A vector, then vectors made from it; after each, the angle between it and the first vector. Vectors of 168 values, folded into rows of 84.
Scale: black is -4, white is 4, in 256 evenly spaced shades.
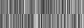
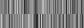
nearly opposite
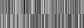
partly opposed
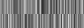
partly aligned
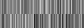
partly opposed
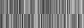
nearly parallel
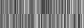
nearly parallel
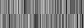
nearly opposite
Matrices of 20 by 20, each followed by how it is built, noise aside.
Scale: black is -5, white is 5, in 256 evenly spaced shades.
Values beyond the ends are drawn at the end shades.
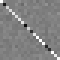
diagonal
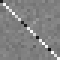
diagonal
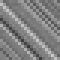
Toeplitz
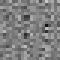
low rank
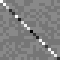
diagonal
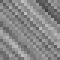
Toeplitz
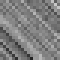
Toeplitz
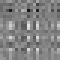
low rank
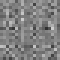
low rank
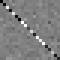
diagonal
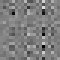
low rank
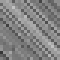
Toeplitz
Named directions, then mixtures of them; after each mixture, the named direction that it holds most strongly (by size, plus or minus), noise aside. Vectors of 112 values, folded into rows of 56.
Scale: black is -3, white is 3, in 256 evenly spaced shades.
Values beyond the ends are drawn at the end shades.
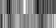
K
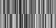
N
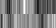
K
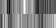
K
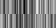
N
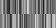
N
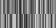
N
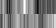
K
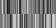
N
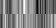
K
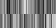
K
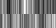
K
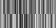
N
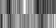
K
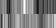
K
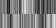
K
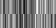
N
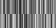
N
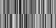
N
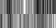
K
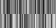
N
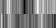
K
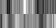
K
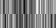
N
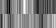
K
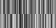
N
